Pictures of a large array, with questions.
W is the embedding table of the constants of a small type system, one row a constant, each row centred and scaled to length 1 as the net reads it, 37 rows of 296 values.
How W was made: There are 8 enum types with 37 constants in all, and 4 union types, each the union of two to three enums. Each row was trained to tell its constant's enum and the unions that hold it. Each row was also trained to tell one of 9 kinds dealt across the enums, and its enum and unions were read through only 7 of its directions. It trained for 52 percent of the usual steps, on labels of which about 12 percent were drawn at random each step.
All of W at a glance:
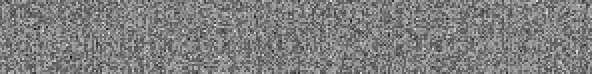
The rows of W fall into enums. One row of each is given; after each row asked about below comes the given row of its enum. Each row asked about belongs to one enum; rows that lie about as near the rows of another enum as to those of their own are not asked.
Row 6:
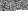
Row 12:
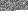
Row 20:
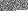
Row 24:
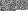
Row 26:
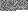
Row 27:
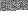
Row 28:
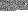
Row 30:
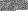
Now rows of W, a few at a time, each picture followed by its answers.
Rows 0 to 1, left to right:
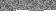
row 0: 20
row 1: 27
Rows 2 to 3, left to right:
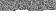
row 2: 30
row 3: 28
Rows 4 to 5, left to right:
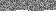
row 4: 12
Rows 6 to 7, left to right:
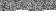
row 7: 30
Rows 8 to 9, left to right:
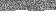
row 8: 30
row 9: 20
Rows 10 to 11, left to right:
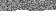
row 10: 27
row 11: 26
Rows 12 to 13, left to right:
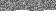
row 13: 24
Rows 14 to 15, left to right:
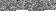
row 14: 26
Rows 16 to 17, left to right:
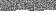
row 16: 26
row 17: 24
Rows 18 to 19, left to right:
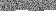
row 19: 24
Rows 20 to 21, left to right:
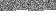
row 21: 28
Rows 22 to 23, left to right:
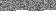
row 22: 27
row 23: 24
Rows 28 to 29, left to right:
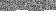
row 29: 20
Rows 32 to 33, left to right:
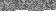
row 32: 30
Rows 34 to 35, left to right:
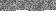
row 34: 28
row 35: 20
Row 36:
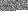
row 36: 20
